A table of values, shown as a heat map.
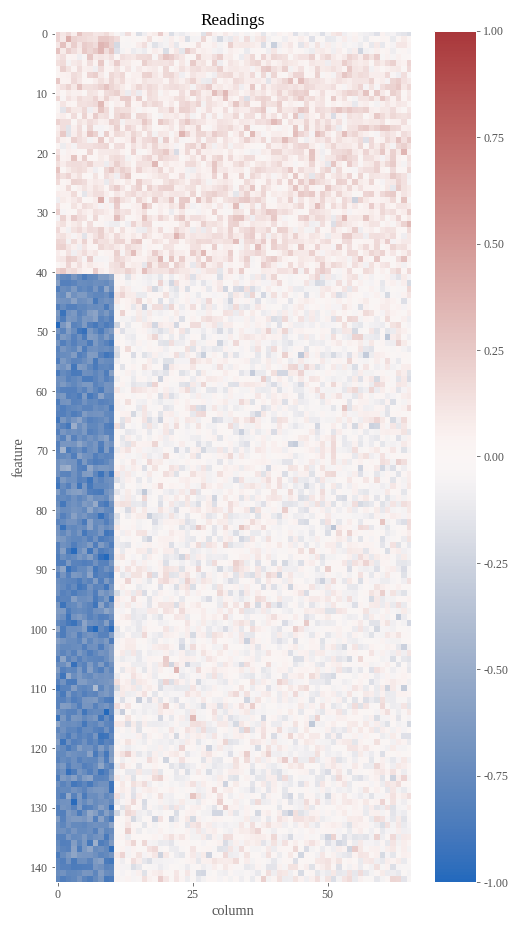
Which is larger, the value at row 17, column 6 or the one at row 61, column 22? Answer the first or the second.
the first
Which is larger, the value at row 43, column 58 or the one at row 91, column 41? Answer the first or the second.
the first
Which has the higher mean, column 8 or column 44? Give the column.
44
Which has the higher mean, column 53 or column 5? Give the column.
53
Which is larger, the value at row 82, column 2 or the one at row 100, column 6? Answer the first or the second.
the first
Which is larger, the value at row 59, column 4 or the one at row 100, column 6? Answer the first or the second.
the first
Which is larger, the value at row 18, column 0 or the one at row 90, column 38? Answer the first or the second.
the first
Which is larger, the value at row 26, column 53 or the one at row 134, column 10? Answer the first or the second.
the first
